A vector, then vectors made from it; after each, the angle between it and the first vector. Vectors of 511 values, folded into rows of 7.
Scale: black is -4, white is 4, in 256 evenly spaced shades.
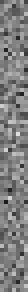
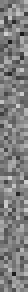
partly opposed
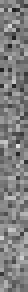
orthogonal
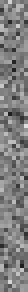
orthogonal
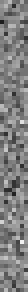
partly aligned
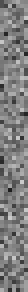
partly aligned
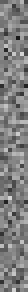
nearly parallel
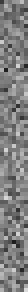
partly aligned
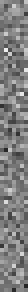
nearly opposite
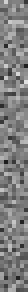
orthogonal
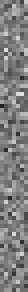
nearly opposite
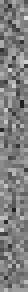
orthogonal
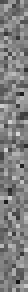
nearly parallel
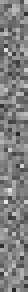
nearly opposite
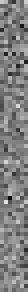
partly opposed
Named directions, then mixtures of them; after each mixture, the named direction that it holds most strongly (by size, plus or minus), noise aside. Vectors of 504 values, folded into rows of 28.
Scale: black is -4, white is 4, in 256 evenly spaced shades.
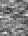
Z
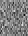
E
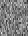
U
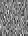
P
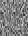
E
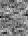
Z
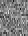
P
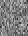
U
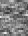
Z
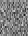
E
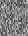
U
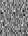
E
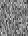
U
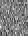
P
